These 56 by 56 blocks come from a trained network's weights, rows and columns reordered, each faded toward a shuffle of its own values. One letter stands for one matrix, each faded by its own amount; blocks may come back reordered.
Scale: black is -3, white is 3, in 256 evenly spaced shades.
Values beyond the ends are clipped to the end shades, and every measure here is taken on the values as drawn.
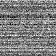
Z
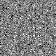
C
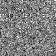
C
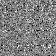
C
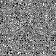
C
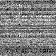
Z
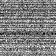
Z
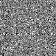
C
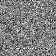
C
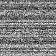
Z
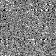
C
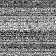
Z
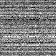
Z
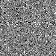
C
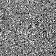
C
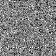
C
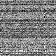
Z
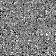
C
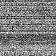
Z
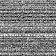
Z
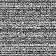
Z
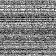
Z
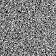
C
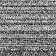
Z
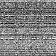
Z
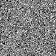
C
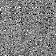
C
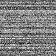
Z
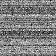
Z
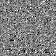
C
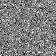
C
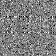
C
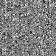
C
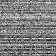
Z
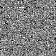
C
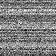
Z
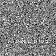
C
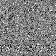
C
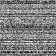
Z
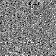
C
